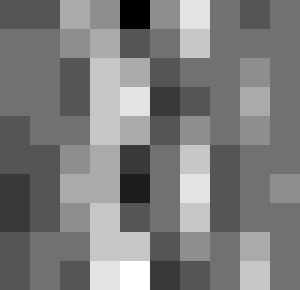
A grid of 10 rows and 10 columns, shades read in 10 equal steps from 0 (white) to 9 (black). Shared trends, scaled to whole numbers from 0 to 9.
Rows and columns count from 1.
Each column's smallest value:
5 5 3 1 0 4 1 5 2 4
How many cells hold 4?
10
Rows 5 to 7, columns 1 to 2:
6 5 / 6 6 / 7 6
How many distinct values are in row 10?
6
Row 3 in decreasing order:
6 6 5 5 5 5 5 4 3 2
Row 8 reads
7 6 4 2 6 5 2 6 5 5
